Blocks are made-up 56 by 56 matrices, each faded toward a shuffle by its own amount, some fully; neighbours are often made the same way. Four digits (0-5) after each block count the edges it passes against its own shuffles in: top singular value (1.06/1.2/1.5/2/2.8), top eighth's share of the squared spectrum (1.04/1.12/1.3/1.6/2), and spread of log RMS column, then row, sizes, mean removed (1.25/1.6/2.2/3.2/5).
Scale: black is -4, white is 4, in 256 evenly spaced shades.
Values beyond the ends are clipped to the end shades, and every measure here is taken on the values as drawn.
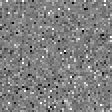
0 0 0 1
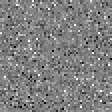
1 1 0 0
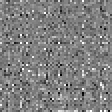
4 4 2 3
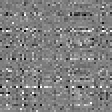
4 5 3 3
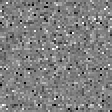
3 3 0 1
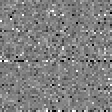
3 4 1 2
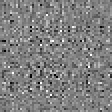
4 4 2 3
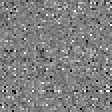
3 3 1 2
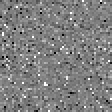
2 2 0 0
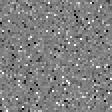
0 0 0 0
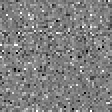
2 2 0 1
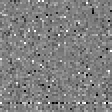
3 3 0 1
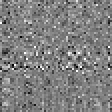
4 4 2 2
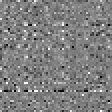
4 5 2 3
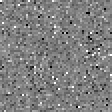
0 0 0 0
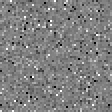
0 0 0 0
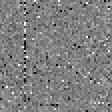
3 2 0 0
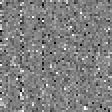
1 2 2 0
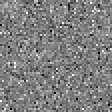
0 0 0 0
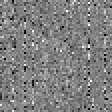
2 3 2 0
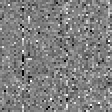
2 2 2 0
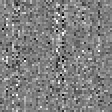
1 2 3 0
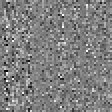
1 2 3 0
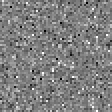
1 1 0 0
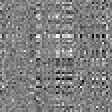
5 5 3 3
